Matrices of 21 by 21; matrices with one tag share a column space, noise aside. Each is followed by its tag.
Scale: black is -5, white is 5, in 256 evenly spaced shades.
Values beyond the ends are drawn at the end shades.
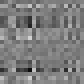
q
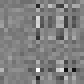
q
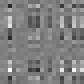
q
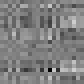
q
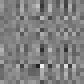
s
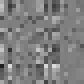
s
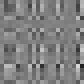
s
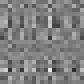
q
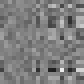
q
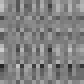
s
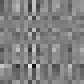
s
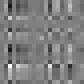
s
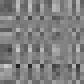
s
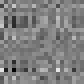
q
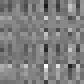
s
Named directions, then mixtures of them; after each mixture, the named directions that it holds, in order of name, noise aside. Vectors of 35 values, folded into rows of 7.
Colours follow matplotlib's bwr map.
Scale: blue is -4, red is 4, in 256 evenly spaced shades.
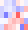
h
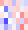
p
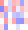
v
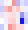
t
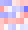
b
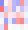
v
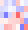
h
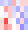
p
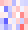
p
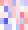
p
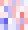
p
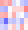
b, p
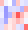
h, p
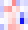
t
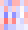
b, v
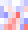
h, t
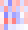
b, v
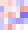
b, p
